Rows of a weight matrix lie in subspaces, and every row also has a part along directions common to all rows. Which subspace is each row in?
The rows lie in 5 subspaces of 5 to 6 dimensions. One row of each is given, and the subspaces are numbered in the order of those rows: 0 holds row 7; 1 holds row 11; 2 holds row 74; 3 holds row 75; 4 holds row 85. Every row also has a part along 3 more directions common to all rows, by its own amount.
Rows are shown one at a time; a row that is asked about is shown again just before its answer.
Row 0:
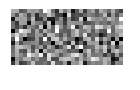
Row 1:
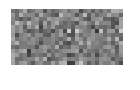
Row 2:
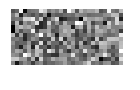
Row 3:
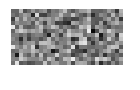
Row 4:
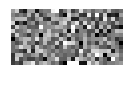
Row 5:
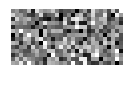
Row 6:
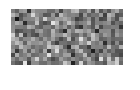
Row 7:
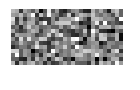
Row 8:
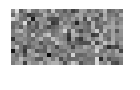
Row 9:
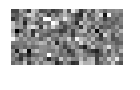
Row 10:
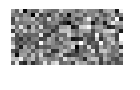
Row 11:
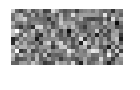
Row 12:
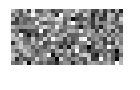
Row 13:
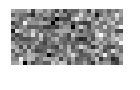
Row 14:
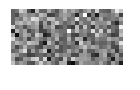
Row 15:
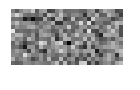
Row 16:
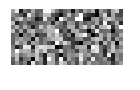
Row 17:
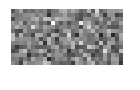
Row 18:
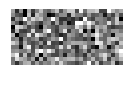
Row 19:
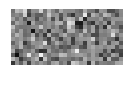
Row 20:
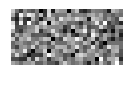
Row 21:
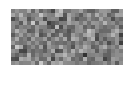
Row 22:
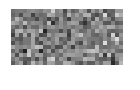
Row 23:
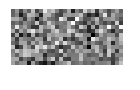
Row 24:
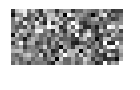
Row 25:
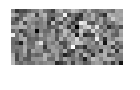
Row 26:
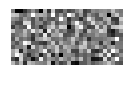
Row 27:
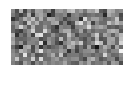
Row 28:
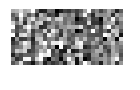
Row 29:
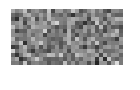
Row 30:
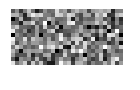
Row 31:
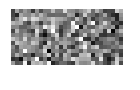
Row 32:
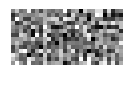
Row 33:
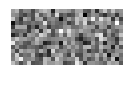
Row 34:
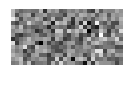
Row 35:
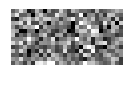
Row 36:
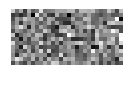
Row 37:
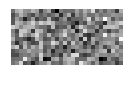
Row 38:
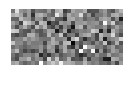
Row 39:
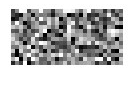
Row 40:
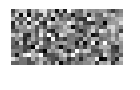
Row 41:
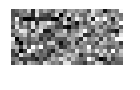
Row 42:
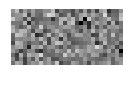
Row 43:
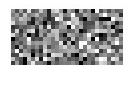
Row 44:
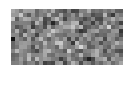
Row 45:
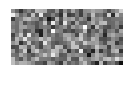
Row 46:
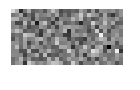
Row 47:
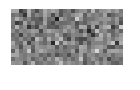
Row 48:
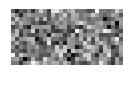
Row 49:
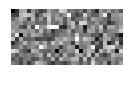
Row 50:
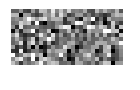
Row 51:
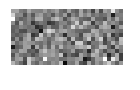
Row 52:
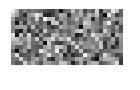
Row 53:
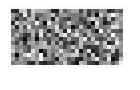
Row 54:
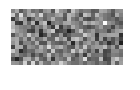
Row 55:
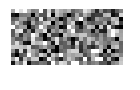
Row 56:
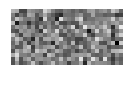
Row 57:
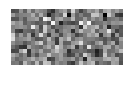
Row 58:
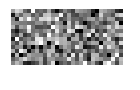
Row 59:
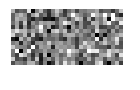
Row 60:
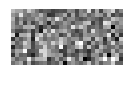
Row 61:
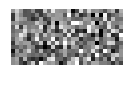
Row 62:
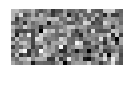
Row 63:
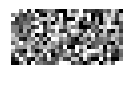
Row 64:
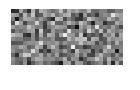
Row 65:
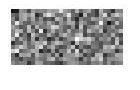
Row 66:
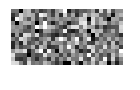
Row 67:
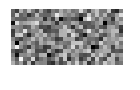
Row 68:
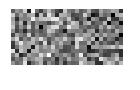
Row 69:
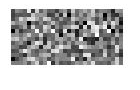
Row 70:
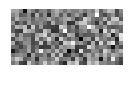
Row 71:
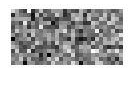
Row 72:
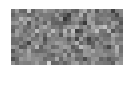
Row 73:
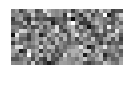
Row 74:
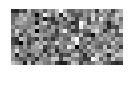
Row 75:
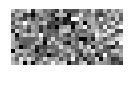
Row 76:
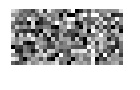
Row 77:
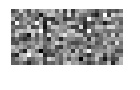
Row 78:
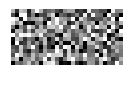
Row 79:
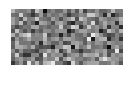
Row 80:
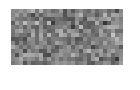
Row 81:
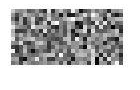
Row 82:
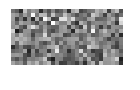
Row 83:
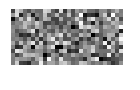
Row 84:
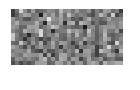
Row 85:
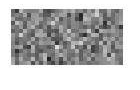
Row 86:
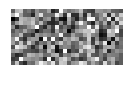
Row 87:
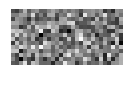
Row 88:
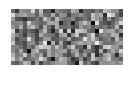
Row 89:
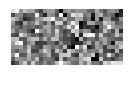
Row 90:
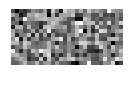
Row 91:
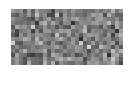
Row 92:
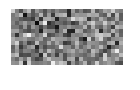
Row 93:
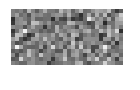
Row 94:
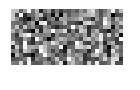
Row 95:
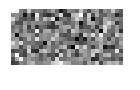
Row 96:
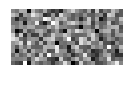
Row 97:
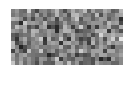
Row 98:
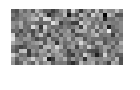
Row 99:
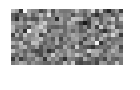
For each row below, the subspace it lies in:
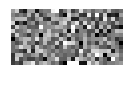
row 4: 3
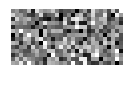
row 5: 2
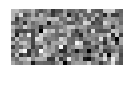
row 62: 1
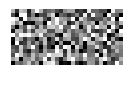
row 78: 4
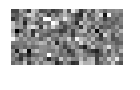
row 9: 1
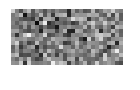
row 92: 3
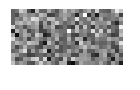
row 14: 3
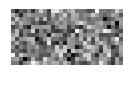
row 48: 1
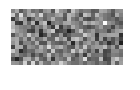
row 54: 4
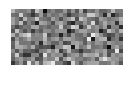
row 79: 4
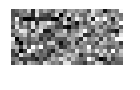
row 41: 1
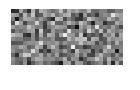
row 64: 2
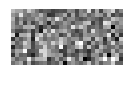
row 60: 1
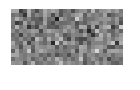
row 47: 4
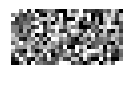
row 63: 2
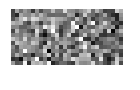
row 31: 3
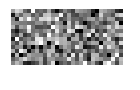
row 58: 1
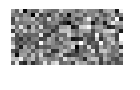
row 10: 0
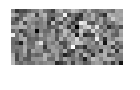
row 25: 2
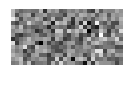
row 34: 3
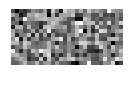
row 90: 0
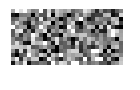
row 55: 0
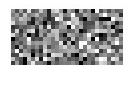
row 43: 1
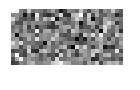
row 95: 2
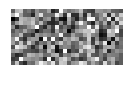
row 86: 4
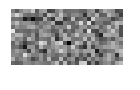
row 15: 3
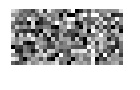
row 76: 0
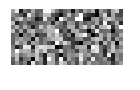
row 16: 4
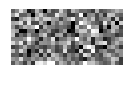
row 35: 4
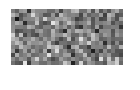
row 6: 2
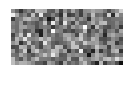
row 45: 2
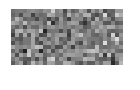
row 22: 1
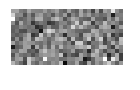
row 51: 1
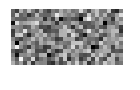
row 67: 4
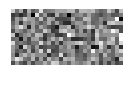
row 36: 0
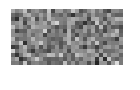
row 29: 0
